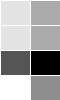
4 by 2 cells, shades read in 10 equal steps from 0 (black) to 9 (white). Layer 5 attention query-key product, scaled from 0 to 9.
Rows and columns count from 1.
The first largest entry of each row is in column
1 1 1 1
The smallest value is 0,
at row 3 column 2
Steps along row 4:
down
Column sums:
28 17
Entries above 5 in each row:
2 2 0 1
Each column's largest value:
9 6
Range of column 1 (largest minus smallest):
6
